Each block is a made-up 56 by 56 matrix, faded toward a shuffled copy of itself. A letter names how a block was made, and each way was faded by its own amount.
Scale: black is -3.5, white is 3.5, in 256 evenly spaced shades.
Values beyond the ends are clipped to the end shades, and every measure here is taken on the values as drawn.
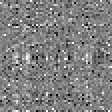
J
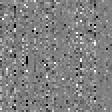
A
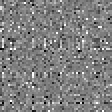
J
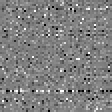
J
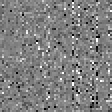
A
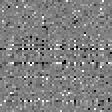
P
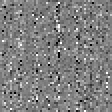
A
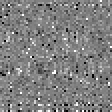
J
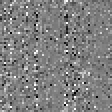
A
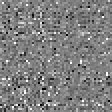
J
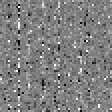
A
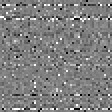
P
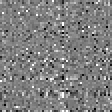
J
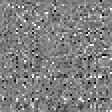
J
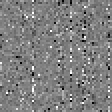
A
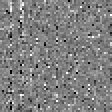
A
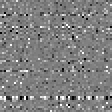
P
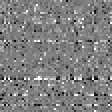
P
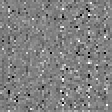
A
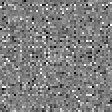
J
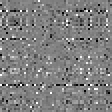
P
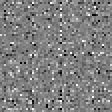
J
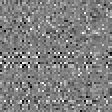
P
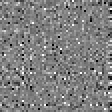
J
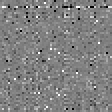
J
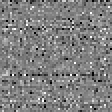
J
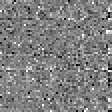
J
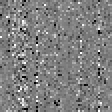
A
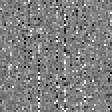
A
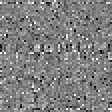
J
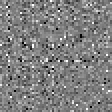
J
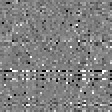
P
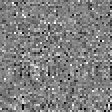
J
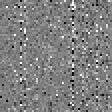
A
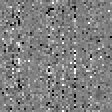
A
